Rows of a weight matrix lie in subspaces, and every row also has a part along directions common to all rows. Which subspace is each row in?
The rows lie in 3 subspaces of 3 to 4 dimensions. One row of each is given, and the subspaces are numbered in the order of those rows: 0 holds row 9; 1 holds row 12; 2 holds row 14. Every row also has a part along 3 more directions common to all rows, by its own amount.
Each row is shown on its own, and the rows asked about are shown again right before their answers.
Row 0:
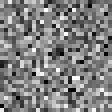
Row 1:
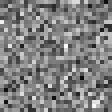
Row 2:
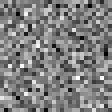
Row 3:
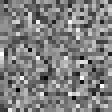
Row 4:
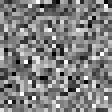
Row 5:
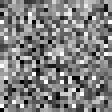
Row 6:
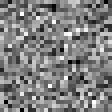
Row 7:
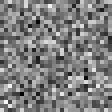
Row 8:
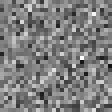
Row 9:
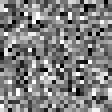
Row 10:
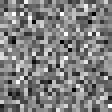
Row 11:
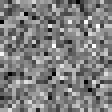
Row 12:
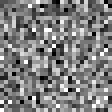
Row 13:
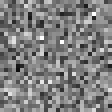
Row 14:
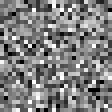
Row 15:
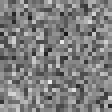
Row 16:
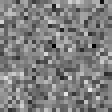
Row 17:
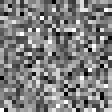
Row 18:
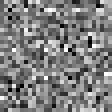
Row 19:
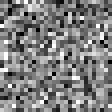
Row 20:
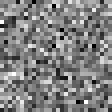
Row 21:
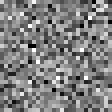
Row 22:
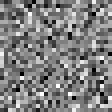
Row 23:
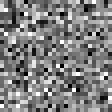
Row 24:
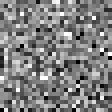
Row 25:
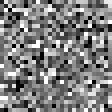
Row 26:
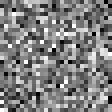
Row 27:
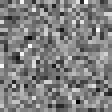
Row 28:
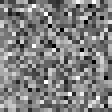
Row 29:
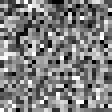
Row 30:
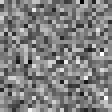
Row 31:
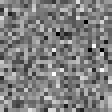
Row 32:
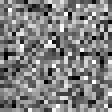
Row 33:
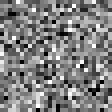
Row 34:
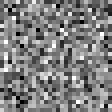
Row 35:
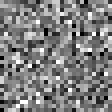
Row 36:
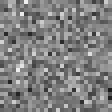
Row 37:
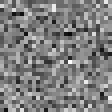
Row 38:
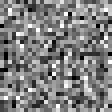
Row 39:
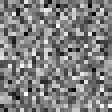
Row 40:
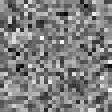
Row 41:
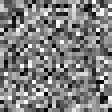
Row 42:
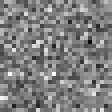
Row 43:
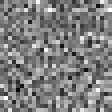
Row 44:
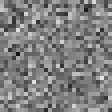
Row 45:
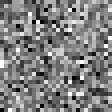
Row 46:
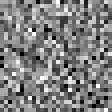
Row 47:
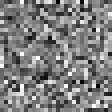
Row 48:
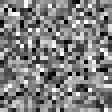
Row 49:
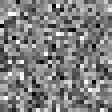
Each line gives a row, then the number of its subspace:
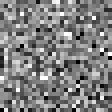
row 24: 1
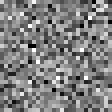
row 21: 1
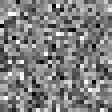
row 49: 2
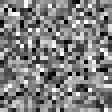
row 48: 1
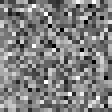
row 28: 2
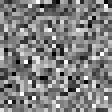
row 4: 1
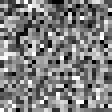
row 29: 2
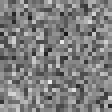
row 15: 0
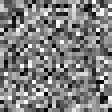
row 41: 0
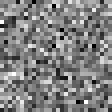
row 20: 2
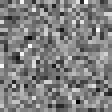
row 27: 1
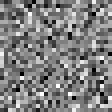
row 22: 0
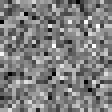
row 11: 2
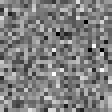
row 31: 1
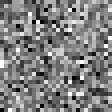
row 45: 0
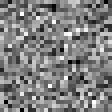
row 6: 1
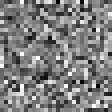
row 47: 1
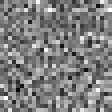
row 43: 2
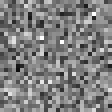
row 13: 0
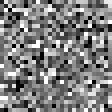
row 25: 2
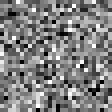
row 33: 2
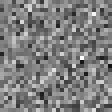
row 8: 0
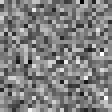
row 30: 1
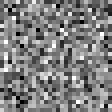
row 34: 2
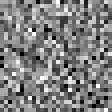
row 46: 1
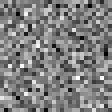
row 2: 0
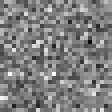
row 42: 2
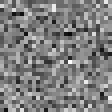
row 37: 1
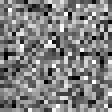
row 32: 2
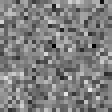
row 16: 2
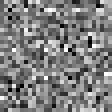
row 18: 2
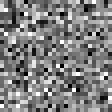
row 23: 0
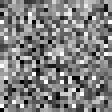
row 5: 0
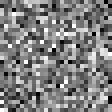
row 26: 1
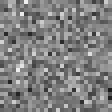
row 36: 0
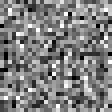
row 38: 2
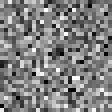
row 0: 0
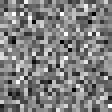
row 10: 0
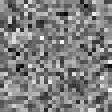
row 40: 0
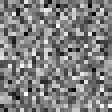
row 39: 0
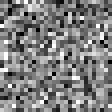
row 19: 2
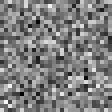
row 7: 1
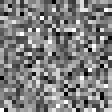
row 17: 1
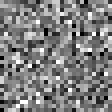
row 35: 1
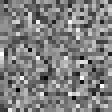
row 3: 0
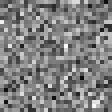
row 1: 1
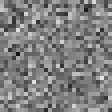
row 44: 0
